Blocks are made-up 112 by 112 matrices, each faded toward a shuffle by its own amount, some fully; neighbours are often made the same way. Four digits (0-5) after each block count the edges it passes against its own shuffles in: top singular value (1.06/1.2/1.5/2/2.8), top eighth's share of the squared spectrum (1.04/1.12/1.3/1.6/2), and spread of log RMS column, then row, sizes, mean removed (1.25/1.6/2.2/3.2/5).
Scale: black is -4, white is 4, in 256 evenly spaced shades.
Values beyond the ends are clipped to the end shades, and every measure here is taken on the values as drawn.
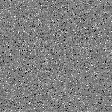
3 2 0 0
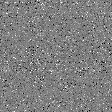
1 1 0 2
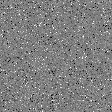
0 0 0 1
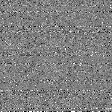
2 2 0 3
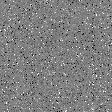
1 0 1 0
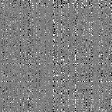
2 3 4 3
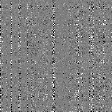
3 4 4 3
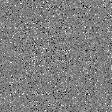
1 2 2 2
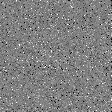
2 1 1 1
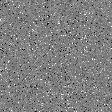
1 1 1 1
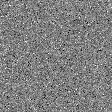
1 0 0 0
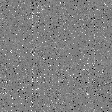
2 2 1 1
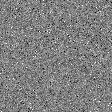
0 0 0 0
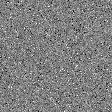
0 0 0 0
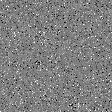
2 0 0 0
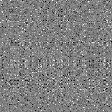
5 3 2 2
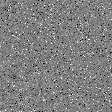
2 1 0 0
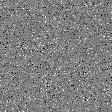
0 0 0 1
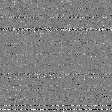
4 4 0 4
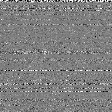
3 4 0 4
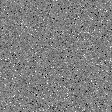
0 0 0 0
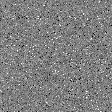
0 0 0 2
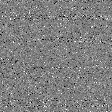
1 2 0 2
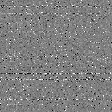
4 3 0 2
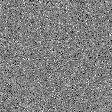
2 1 0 0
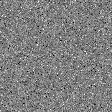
1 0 0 0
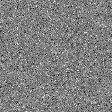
3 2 1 0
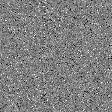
3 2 1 0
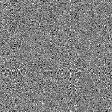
4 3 3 2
